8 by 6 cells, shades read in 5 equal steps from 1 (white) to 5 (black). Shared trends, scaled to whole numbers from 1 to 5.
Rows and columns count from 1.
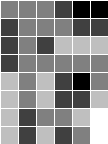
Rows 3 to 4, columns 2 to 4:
3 4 2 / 3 3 3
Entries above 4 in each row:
2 0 0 0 1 0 0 0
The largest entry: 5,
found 3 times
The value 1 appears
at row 7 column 6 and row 8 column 6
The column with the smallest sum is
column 6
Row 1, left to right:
3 3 3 4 5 5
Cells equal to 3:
18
